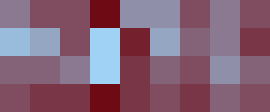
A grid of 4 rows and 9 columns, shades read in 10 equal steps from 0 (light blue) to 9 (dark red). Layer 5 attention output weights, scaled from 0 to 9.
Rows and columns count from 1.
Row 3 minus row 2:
4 3 -2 0 -1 3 1 -1 -2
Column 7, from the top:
6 5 6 7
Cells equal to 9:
2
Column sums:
16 20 23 18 25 16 24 16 24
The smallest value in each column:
1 2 4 0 3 2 5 3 5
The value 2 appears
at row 2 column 2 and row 2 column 6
